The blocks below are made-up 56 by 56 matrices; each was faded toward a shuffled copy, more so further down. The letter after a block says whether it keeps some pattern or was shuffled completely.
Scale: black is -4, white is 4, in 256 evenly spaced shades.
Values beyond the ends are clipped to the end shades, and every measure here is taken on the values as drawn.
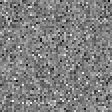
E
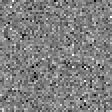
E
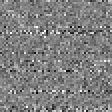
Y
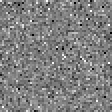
E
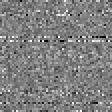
Y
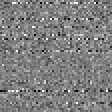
Y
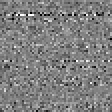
Y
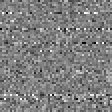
Y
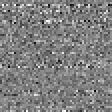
Y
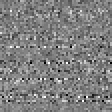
Y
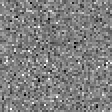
E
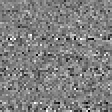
Y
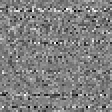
Y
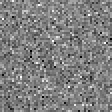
E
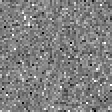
E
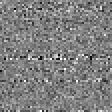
Y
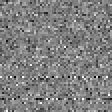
Y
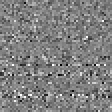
Y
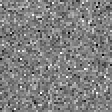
E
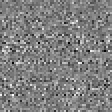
Y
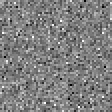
E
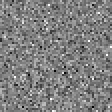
E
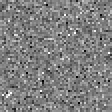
E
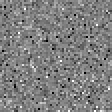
E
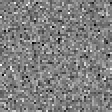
E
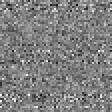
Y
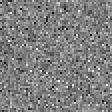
E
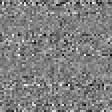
Y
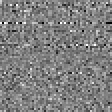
Y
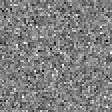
E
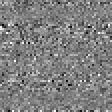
Y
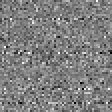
Y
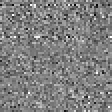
Y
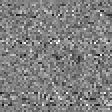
Y
